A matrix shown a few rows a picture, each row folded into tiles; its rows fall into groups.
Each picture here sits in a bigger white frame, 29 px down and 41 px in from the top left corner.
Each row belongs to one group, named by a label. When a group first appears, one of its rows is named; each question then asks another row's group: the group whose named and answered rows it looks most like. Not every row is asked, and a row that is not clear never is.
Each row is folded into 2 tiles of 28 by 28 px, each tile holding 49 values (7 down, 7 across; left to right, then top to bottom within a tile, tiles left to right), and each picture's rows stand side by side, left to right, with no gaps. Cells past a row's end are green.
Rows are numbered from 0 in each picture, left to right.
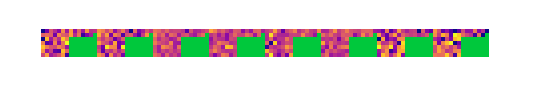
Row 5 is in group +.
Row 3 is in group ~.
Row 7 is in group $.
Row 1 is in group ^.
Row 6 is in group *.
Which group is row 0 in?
*
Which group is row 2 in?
^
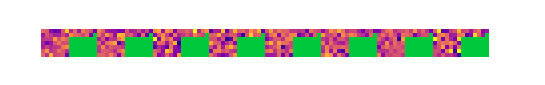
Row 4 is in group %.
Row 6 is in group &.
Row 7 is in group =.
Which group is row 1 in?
$
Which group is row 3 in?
+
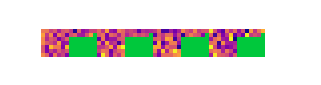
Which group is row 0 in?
^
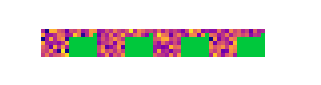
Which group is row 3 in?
*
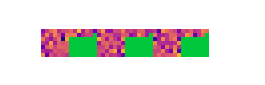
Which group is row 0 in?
&
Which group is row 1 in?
=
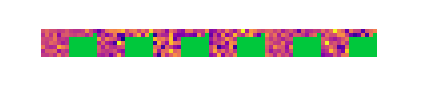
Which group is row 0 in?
~
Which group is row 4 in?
^
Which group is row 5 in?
%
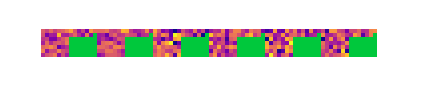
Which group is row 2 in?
$
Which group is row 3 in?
+
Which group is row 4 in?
*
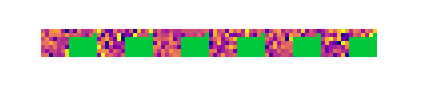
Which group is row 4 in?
&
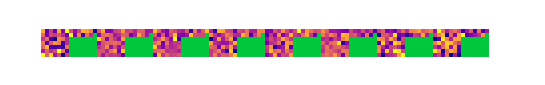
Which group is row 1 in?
=
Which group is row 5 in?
$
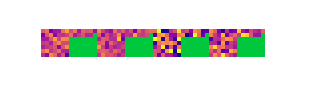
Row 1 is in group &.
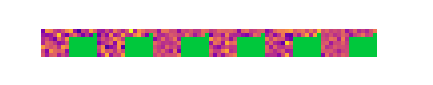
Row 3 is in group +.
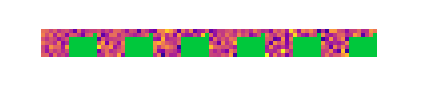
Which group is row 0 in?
^
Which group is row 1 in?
*
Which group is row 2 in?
%
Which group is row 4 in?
&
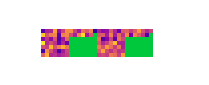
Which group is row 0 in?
+
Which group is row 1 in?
$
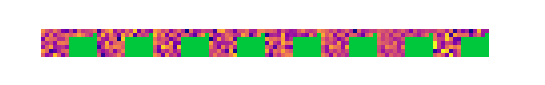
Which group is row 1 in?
&
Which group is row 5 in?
^
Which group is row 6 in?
^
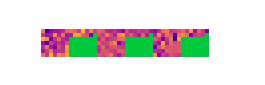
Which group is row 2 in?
&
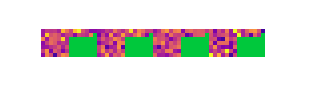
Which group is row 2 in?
+
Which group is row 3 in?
&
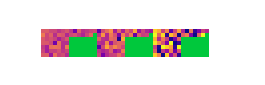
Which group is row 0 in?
^
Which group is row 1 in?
&
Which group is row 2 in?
^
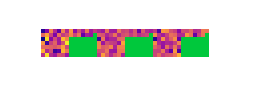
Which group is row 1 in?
*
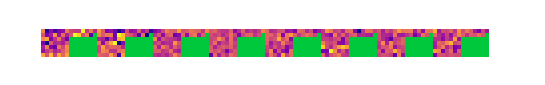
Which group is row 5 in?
~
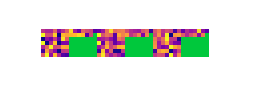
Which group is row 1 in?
+
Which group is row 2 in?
~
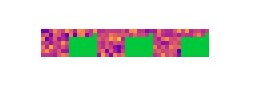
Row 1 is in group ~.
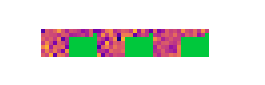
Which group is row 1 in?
&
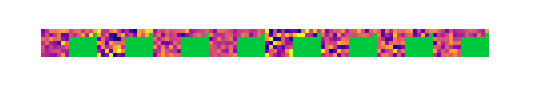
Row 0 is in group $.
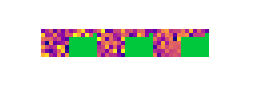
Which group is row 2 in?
&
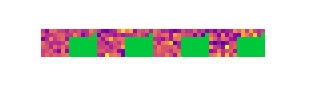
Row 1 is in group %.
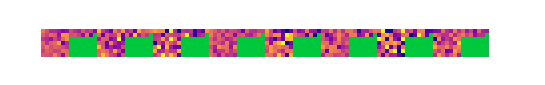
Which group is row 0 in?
$
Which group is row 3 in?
^
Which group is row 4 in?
$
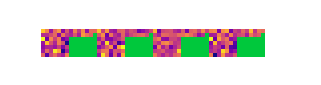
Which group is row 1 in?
*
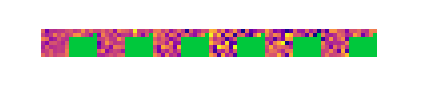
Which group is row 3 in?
^
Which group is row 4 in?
$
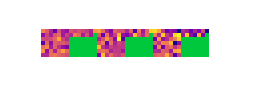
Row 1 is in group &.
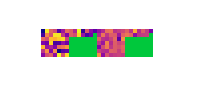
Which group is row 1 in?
&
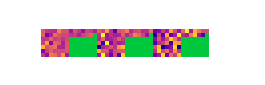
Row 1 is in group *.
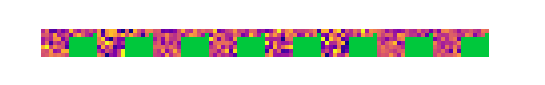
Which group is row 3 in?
=
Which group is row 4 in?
+
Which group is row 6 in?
$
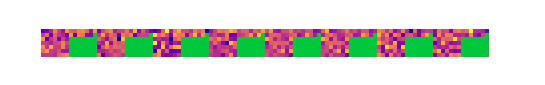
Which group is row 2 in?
+
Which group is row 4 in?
=
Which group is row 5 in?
=
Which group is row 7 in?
~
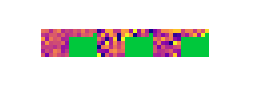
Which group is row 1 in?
&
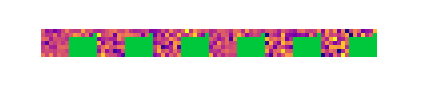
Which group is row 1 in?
+
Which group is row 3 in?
&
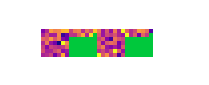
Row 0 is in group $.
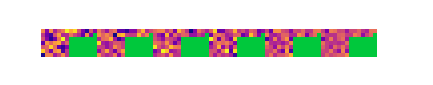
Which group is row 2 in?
~
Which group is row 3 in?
=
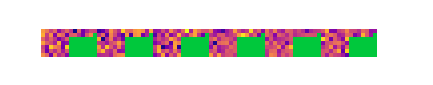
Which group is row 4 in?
*
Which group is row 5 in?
=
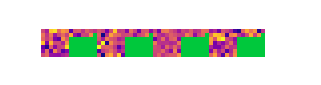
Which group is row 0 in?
+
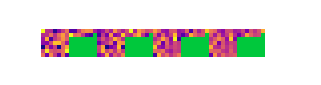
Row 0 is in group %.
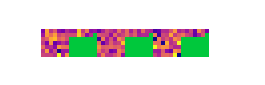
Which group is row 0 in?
~
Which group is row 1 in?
*
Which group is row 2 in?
*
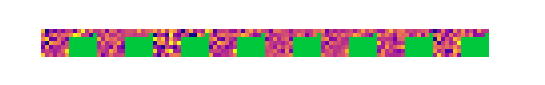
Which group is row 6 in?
+
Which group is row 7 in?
*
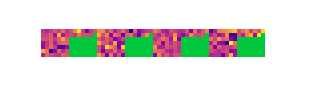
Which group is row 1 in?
^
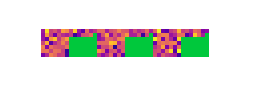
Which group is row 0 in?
%
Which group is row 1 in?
%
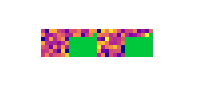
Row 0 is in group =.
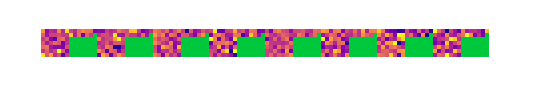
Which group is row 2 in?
^
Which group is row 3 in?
=
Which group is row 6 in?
$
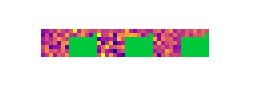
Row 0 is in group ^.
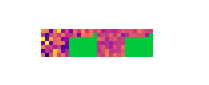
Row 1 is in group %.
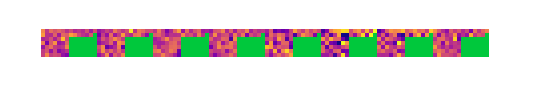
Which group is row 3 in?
&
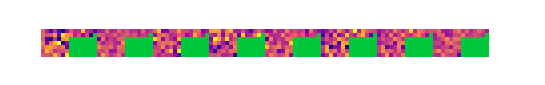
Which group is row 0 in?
$
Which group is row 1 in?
*
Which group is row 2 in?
=
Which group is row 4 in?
*
